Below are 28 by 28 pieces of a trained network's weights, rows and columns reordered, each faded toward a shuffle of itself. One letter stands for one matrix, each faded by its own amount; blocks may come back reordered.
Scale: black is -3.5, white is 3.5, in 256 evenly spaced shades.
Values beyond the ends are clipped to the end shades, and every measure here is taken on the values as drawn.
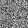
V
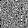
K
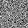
V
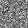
K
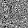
K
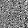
K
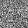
V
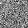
V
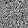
K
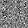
K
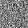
V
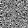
K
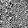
K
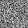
V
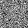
V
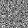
K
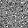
K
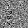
K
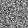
V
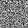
V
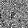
K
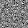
K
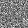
V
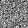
V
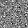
K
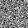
V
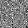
K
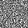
V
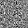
K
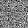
K
